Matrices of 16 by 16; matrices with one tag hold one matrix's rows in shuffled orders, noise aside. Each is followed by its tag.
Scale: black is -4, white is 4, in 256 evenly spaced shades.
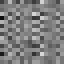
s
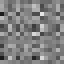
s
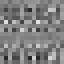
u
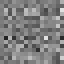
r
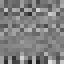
u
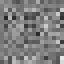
r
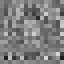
r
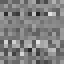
u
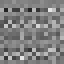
u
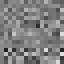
r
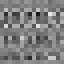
u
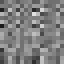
s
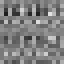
u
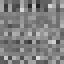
u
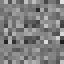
r
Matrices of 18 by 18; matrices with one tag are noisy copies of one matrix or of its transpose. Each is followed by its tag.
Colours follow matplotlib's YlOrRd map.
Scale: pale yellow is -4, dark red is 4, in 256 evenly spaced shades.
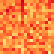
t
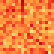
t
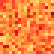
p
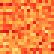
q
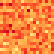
q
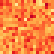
p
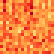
q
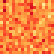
q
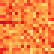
t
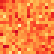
p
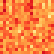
q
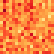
q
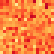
p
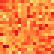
p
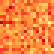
t
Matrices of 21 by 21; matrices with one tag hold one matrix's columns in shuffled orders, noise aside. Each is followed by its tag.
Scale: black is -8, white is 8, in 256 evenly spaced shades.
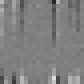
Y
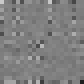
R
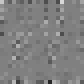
R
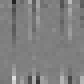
Y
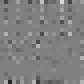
R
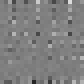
R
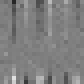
Y
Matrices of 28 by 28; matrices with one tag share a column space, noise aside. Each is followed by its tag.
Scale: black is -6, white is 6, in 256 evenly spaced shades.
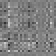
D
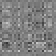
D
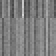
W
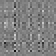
D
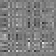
D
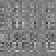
D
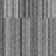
W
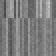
W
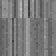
W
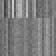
W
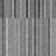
W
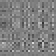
D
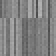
W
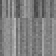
W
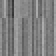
W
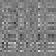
D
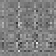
D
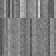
W
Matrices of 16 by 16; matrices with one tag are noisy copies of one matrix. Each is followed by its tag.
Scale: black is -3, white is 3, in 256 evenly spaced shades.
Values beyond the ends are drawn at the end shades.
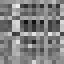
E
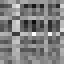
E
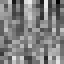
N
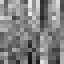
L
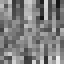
N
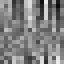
N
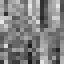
L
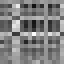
E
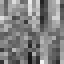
L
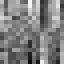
L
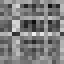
E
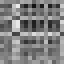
E
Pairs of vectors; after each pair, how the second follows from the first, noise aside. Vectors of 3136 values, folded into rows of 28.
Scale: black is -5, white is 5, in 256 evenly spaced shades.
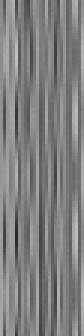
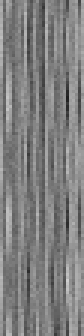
reversed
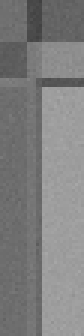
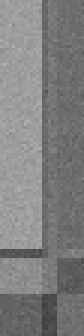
reversed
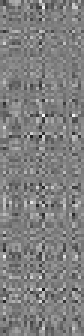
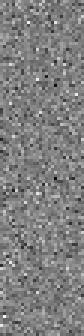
shuffled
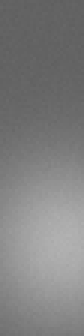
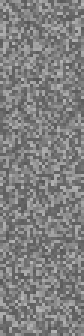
shuffled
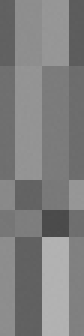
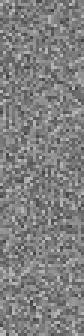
shuffled
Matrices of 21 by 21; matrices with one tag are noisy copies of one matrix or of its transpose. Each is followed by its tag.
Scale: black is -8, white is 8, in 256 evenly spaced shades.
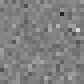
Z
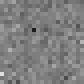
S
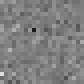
S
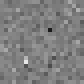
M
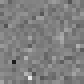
Z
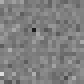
S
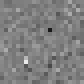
M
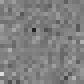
S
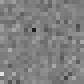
S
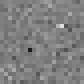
M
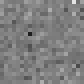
S
